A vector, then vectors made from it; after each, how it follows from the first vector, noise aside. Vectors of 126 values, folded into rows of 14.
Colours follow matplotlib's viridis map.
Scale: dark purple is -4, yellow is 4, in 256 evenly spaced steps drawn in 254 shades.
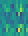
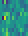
wrapped around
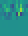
partly zeroed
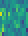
wrapped around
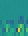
partly zeroed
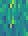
wrapped around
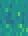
partly zeroed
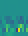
partly zeroed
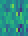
negated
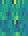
wrapped around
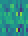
negated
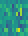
sign-scrambled
